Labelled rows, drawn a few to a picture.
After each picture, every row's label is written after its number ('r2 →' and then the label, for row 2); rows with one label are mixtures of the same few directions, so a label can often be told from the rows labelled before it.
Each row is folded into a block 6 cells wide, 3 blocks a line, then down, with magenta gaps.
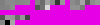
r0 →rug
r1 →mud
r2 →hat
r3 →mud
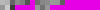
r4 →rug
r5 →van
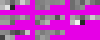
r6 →mud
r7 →rug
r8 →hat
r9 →mud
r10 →mud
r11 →mud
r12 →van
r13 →mud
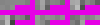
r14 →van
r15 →rug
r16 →rug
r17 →rug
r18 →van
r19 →rug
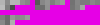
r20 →van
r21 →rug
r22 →van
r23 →rug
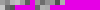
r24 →van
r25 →mud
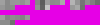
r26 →hat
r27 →rug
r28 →rug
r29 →van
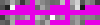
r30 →mud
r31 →van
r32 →rug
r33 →rug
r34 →hat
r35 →rug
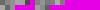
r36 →van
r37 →mud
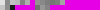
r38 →van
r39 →van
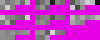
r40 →mud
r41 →hat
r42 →van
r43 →van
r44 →hat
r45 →hat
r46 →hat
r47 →hat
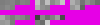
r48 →hat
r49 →hat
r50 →rug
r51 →rug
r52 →van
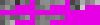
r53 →hat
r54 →rug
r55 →rug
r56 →van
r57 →hat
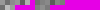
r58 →mud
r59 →hat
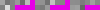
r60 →mud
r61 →hat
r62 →mud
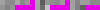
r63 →hat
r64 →rug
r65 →van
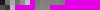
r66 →rug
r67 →hat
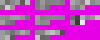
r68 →mud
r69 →rug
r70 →hat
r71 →van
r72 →rug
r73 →rug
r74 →mud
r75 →van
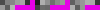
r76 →van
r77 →rug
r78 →van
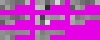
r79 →van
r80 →mud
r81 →van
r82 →van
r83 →rug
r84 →rug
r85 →mud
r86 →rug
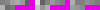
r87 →van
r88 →rug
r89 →rug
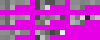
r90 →rug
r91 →van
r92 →mud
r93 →rug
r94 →van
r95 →hat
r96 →hat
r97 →van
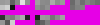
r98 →mud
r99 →hat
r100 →hat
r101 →van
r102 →rug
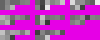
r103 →van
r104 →rug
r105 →van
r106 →rug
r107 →rug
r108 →hat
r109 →van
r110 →van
